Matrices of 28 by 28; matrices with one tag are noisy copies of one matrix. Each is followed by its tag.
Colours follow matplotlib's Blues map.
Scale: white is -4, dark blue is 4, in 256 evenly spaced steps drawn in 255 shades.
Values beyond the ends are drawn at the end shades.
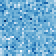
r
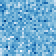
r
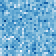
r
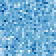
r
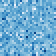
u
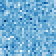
r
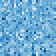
u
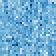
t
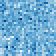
r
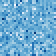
u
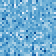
u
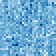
t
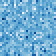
u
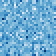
u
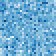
r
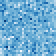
r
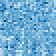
r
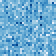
t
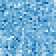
r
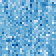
t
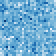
r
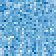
r
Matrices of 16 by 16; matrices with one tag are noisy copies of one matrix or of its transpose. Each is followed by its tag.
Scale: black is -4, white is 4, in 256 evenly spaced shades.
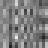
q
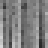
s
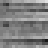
s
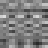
q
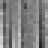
s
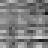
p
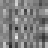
q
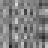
q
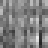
p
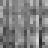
p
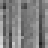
s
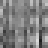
p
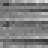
s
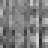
p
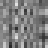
q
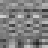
q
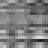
p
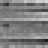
s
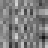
q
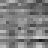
p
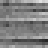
s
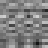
q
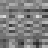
q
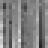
s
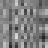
q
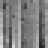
s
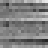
s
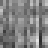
p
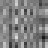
q
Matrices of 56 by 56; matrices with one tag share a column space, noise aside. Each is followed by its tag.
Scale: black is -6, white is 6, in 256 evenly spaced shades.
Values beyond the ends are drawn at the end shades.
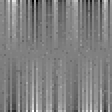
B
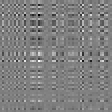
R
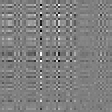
R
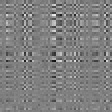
R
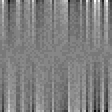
B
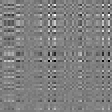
R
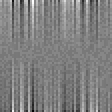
B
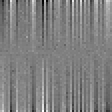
B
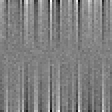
B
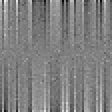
B
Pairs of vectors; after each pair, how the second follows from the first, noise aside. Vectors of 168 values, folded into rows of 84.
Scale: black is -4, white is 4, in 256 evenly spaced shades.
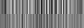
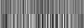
wrapped around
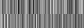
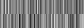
wrapped around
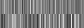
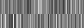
wrapped around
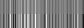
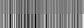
negated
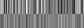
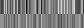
negated
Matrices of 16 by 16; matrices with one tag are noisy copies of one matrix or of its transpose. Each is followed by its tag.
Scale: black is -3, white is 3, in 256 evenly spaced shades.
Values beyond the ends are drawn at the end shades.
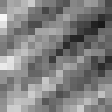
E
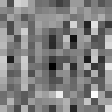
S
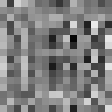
S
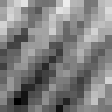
E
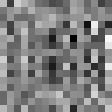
S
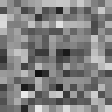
S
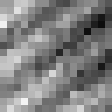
E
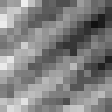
E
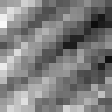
E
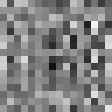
S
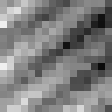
E
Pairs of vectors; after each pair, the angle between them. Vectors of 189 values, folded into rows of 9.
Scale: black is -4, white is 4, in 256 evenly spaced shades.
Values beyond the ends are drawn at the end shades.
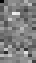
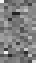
nearly opposite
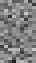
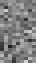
partly aligned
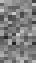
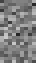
nearly opposite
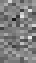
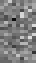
nearly parallel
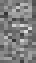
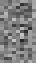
nearly opposite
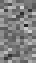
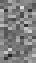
nearly parallel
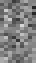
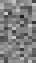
partly opposed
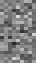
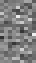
nearly parallel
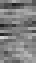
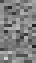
orthogonal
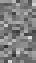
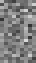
orthogonal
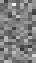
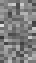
partly aligned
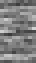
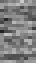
nearly opposite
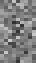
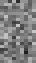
partly aligned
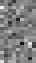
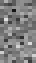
partly aligned
